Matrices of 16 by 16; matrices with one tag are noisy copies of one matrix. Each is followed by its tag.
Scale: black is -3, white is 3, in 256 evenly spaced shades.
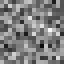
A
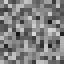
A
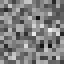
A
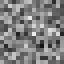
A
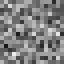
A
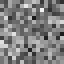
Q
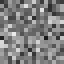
Q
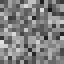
Q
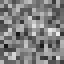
A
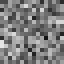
Q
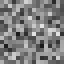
A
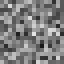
A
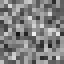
A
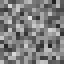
A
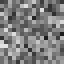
Q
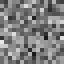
Q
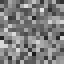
Q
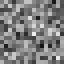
A
